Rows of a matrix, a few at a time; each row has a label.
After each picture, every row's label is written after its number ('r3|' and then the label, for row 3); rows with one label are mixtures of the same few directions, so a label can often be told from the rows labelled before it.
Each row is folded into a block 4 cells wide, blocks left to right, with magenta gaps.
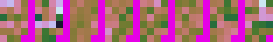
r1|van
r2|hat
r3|hat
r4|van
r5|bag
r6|bag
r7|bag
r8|bag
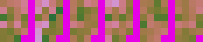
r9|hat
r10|van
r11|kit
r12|van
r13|bag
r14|hat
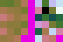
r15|van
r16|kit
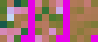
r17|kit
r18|kit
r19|bag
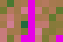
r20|hat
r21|van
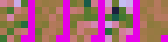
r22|bag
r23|van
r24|bag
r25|kit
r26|bag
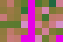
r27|hat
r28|bag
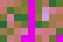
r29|bag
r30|kit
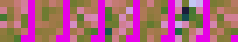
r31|hat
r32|kit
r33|bag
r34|van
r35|hat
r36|kit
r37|bag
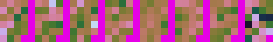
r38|van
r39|bag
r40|hat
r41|bag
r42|hat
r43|van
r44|kit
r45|bag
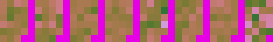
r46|kit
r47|hat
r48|kit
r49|kit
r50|hat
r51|van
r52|van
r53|bag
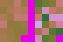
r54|bag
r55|bag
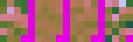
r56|kit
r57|kit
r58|bag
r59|bag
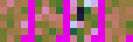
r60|hat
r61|kit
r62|kit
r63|hat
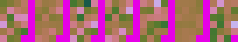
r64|bag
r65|kit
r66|bag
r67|kit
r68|bag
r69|hat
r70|hat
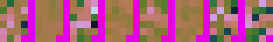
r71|hat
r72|bag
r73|hat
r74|kit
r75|kit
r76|kit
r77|kit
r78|kit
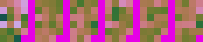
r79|hat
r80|hat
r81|hat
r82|kit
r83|kit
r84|hat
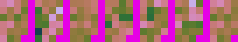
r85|van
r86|van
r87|hat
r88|bag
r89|kit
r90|bag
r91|van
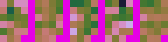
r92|kit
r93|hat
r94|van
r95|bag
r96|van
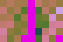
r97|van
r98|van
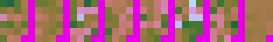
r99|van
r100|van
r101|kit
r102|van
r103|hat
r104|bag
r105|hat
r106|hat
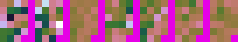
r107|kit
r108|hat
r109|van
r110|hat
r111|van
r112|bag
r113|kit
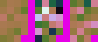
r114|kit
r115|kit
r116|bag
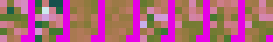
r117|kit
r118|kit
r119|hat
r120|kit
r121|bag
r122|bag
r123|hat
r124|bag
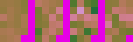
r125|hat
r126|van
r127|kit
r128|bag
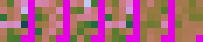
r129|hat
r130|van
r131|bag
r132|hat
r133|hat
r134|bag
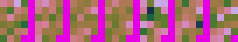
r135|bag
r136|van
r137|kit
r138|hat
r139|kit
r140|hat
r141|kit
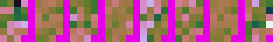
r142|bag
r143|kit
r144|hat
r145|hat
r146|van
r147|bag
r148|kit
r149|hat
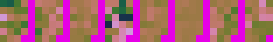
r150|van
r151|van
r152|hat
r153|bag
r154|kit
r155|van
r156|van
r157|bag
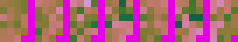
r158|hat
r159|van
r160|bag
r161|bag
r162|hat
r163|bag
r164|van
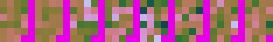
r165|hat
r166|kit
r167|bag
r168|kit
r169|hat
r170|kit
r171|hat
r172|hat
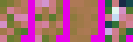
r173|bag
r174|van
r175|van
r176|kit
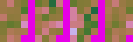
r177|hat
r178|bag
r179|van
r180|hat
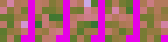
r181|hat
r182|bag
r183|bag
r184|kit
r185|hat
